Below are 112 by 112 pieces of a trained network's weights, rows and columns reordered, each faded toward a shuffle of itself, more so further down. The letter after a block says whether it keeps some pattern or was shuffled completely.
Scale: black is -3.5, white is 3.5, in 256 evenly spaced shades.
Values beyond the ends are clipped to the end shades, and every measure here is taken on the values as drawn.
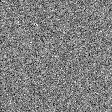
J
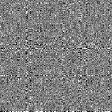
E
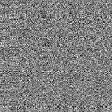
E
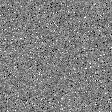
J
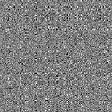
E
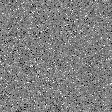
J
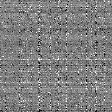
E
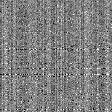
E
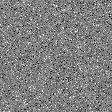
J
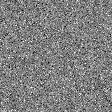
J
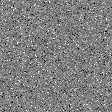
J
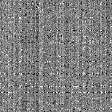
E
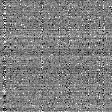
E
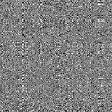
E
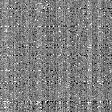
E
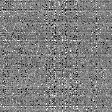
E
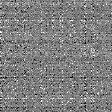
E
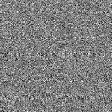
E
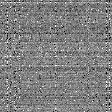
E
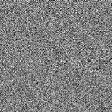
E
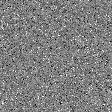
J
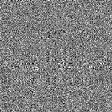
E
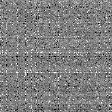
E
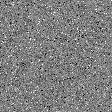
J
